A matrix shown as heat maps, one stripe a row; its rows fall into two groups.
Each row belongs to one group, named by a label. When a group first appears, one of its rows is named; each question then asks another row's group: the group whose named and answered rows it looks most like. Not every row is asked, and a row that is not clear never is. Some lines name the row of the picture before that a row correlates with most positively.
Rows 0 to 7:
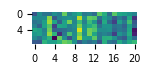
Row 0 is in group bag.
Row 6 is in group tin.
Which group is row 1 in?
tin
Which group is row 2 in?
tin
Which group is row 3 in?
tin
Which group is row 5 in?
tin
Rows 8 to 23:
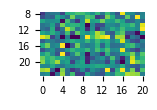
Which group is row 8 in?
bag
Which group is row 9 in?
bag
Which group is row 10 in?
tin
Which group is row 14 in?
tin
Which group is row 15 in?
bag
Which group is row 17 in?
bag
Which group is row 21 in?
bag
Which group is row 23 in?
bag
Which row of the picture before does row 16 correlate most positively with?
5
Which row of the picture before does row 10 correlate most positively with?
6
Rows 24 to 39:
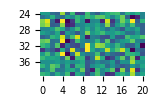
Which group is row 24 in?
bag
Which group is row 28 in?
tin
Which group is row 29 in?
tin
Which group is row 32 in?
tin
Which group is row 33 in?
bag
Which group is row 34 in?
tin
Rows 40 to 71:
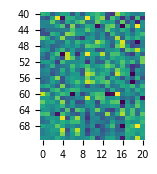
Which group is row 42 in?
bag
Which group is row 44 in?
bag
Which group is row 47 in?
bag
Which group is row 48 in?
bag
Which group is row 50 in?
tin
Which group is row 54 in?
bag
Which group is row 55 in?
bag
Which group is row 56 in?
tin
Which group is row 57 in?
bag
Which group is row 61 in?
tin
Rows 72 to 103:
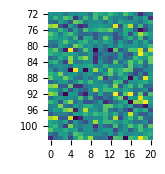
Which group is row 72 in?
bag
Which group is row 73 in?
tin
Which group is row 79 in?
tin
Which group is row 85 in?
bag
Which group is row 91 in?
tin
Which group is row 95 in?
bag
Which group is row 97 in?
bag
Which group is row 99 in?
tin
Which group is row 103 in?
bag
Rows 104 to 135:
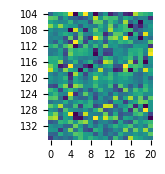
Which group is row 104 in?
tin
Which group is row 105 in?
tin
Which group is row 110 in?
bag
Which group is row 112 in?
tin
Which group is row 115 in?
bag
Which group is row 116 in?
bag
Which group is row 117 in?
bag
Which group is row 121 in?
tin
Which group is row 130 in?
tin
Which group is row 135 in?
bag
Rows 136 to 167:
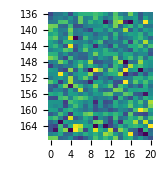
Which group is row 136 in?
bag
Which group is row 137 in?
bag
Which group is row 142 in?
tin
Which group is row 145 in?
tin
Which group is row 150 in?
bag
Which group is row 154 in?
tin
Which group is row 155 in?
bag
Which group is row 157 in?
tin
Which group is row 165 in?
tin
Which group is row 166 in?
bag
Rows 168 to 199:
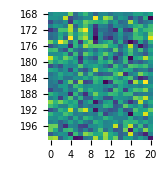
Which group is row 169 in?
tin
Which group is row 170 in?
bag
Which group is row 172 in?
tin
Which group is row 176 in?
bag
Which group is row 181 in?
bag
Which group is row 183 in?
bag
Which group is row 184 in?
bag
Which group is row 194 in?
bag
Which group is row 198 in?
bag
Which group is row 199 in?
tin
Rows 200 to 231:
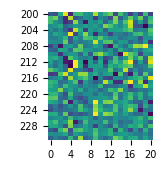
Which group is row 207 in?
tin
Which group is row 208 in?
bag
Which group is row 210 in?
bag
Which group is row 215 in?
tin
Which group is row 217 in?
bag
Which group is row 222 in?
tin
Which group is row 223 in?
bag
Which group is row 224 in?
bag
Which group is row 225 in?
tin
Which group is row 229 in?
tin
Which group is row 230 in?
tin
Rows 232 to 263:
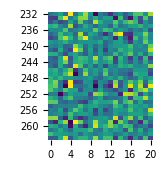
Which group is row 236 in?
tin
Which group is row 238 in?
tin
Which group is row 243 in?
tin
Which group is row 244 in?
tin
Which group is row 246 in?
tin
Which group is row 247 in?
tin
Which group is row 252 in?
bag
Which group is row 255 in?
bag
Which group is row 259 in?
tin
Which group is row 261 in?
bag
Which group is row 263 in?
tin
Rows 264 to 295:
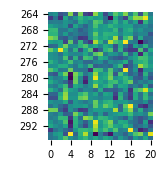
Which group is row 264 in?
bag
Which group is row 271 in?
bag
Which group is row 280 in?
tin
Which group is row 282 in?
tin
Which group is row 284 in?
tin
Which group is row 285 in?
tin
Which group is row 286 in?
tin
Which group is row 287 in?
bag
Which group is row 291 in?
tin
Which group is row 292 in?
tin
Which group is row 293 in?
bag
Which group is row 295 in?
tin
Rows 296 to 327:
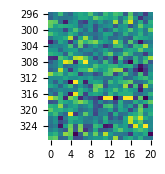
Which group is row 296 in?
bag
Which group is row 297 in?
bag
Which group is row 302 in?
tin
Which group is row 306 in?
bag
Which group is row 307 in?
tin
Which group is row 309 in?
bag
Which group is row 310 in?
bag
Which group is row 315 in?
bag
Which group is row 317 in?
bag
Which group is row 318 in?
tin
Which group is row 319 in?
bag
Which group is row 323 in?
bag
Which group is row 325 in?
bag
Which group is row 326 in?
tin
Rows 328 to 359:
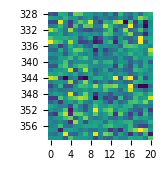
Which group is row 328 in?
tin
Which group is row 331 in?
bag
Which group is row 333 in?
bag
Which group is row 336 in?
bag
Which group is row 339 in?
tin
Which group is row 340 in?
tin
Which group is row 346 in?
bag
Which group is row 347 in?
bag
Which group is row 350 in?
bag
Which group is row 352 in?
tin
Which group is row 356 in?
bag
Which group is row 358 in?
tin
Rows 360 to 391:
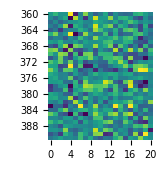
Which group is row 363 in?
tin
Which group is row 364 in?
bag
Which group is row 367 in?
bag
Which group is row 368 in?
tin
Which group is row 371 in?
bag
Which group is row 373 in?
bag
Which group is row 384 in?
tin
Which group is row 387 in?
bag
